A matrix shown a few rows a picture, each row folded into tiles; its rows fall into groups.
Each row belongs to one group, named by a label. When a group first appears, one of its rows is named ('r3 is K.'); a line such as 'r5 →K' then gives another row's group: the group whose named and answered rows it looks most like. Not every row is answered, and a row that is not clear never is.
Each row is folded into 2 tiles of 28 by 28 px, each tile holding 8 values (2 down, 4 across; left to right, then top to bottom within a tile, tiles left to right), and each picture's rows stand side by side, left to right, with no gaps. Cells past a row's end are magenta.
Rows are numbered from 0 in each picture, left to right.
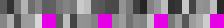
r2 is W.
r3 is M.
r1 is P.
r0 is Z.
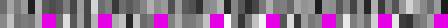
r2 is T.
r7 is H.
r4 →W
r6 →Z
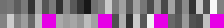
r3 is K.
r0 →Z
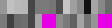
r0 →H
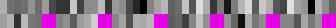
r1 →M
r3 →M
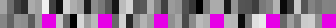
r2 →M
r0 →K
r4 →W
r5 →M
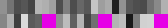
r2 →W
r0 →T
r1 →T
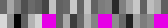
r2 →H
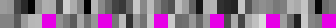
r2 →Z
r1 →H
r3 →H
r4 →M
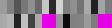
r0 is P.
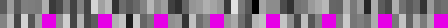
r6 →Z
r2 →T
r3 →T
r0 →P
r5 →T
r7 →Z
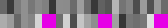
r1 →P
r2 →K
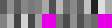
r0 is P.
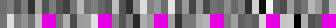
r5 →T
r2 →K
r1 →Z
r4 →K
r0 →Z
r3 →K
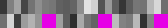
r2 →T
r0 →M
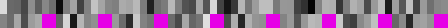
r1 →M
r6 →H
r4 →M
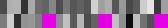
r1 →T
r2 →T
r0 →M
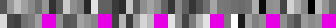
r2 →M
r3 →W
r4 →P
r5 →H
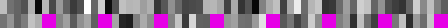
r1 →K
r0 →K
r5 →M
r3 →T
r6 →P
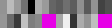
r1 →Z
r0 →H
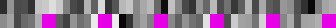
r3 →K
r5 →W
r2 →H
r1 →K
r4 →Z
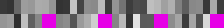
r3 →P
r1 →M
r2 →T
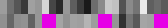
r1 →W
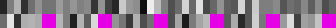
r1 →P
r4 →M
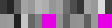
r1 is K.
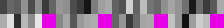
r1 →W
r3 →W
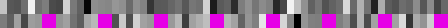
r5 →H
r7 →Z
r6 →P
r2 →P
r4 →Z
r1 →W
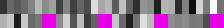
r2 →W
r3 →K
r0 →T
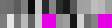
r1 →T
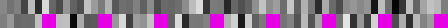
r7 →M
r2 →Z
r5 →P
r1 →T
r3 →P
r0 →K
